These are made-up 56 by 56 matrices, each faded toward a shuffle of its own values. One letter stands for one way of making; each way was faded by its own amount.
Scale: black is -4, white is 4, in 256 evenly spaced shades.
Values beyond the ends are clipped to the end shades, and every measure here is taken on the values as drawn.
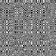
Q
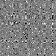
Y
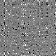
Y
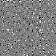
Y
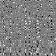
Y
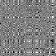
Q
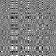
Q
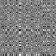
Q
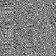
Y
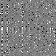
Y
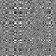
Q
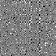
Y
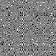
Y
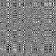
Q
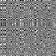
Q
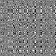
Q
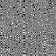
Y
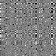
Q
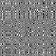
Q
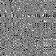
Y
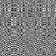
Q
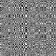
Q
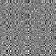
Q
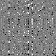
Y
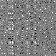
Y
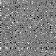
Y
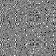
Y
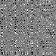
Y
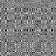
Q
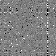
Y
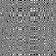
Q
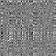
Q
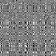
Q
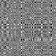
Q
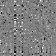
Y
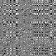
Q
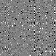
Y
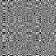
Q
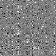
Y
